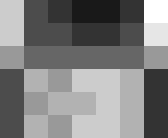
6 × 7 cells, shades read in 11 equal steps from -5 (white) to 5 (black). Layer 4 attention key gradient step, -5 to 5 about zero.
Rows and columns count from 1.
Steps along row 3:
up same same same same down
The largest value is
4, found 2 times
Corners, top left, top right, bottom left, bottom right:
-3 -5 2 3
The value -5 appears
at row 1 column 7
